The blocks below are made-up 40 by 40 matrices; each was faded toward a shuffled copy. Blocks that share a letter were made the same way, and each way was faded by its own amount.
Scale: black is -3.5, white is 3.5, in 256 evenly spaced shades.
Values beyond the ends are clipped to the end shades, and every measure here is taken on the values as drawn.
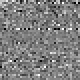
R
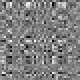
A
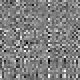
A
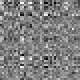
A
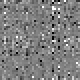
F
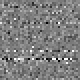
R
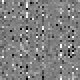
F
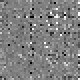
F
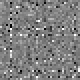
F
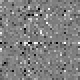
F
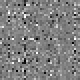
F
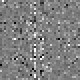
F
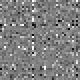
F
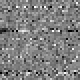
R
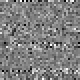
R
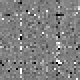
F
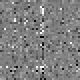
F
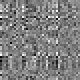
A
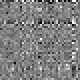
A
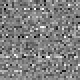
R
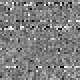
R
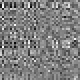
A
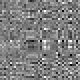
A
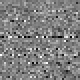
R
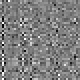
A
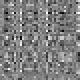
A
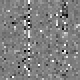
F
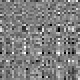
A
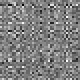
A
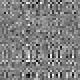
A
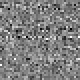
R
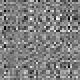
A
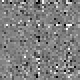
F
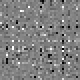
F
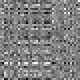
A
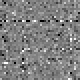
F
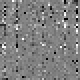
F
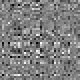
A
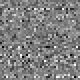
R
